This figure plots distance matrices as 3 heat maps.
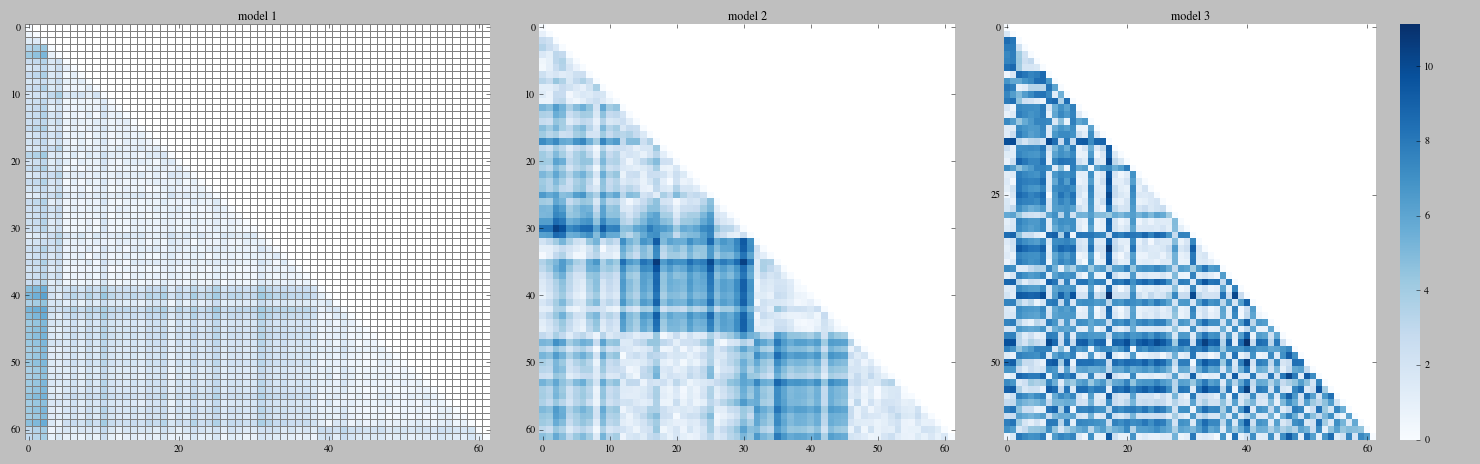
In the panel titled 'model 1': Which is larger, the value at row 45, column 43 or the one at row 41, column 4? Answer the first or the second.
the second
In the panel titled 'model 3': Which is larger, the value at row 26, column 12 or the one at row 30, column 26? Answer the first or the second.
the second
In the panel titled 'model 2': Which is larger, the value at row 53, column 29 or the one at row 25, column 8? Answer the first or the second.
the first
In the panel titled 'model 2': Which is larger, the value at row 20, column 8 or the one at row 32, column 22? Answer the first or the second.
the second
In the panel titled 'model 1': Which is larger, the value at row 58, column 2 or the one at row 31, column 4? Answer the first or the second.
the first
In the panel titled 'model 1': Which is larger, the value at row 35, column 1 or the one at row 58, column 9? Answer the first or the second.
the first
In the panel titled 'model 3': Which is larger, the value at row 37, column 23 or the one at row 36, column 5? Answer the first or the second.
the second
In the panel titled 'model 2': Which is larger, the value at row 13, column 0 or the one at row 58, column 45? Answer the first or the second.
the second
